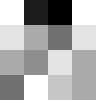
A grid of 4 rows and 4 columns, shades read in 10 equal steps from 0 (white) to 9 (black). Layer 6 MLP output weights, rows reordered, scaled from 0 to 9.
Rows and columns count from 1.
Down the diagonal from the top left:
0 3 1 3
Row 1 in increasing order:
0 0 8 9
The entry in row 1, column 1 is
0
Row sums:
17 10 11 10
